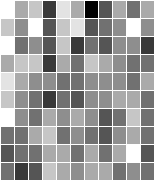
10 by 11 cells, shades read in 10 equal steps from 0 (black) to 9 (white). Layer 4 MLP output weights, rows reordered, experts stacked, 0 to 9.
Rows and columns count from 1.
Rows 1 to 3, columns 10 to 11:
4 6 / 9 5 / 5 2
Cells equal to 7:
11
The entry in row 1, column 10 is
4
